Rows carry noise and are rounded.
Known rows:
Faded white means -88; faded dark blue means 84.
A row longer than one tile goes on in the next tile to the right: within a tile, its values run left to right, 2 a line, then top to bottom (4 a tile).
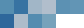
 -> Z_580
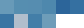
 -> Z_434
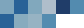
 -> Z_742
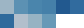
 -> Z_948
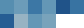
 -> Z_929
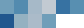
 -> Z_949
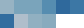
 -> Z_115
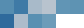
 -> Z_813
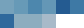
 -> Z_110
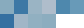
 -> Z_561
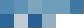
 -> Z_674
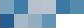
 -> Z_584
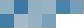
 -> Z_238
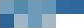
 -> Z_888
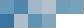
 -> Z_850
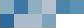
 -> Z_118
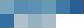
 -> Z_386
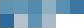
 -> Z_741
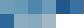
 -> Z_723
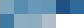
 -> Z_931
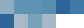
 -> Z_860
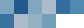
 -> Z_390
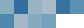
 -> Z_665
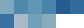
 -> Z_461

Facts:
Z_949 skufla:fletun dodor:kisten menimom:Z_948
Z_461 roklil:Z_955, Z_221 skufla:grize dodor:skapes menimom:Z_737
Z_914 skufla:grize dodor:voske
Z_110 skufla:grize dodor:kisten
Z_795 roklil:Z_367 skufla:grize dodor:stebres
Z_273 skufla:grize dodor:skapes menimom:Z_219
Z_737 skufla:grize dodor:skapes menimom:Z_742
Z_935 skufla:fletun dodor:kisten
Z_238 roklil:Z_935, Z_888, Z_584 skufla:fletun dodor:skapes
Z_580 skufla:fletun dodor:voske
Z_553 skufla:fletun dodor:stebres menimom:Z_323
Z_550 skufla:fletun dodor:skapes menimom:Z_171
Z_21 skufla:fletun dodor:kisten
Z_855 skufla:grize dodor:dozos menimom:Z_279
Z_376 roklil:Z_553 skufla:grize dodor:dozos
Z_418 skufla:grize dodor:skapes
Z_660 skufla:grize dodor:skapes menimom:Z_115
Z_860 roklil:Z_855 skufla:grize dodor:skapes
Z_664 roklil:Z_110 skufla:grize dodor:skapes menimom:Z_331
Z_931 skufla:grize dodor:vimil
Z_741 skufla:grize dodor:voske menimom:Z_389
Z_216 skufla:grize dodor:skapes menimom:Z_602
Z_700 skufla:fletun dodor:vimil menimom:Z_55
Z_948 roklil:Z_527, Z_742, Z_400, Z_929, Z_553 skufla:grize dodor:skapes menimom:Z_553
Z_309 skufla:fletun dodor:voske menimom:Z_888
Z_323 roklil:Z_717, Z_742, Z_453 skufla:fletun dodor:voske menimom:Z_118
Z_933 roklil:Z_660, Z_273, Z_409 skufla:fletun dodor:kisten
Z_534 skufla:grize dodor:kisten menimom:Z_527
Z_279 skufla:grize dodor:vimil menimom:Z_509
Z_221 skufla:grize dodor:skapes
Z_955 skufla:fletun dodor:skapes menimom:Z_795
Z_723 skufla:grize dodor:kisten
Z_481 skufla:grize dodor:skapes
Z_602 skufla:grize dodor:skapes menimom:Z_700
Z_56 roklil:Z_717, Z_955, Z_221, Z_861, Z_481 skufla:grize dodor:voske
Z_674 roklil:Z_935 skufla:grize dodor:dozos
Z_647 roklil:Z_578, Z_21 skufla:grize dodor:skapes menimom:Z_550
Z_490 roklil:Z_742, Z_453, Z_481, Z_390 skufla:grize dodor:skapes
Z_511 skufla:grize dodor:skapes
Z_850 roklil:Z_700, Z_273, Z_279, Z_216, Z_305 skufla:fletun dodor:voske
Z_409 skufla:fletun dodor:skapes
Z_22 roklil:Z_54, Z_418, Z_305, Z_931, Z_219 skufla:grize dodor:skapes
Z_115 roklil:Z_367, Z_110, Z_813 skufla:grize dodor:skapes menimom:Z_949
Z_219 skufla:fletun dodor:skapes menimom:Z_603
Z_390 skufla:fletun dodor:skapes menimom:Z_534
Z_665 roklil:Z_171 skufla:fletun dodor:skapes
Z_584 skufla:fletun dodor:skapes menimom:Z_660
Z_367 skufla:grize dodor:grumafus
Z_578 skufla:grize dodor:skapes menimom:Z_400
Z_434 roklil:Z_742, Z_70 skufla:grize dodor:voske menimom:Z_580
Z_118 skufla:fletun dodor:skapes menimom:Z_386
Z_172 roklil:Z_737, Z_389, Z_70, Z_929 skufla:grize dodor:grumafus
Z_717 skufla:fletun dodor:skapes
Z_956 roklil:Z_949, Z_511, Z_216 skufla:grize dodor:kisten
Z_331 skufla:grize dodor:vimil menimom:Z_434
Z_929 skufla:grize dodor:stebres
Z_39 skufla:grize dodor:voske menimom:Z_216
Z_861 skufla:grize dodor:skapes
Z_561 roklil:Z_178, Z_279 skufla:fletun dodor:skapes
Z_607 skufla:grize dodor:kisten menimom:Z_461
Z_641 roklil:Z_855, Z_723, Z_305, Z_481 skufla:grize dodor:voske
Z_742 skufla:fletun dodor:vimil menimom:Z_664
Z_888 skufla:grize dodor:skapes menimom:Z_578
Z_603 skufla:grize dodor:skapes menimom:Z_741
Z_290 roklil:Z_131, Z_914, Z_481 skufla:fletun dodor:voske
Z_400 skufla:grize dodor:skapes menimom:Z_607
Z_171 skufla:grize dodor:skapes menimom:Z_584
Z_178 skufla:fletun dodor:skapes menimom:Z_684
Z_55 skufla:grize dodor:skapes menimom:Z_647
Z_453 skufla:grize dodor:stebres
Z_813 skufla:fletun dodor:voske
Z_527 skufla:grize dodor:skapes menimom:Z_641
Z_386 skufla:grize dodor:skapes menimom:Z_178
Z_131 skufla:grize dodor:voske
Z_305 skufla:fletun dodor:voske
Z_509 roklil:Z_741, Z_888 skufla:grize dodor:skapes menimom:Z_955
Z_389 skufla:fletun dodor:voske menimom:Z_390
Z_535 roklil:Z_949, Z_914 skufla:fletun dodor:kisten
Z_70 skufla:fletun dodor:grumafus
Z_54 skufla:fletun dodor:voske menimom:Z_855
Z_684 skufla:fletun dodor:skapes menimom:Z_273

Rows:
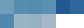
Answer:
Z_534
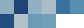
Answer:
Z_70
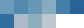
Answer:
Z_273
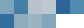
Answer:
Z_700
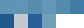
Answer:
Z_376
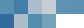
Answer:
Z_54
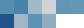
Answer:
Z_305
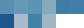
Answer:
Z_914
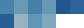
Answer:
Z_453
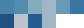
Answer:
Z_855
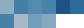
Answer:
Z_490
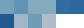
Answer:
Z_216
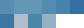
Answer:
Z_641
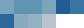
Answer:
Z_279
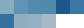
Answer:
Z_331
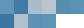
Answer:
Z_309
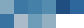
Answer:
Z_527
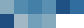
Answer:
Z_400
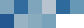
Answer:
Z_955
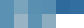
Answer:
Z_795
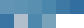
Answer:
Z_56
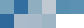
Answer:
Z_219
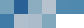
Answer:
Z_684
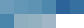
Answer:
Z_956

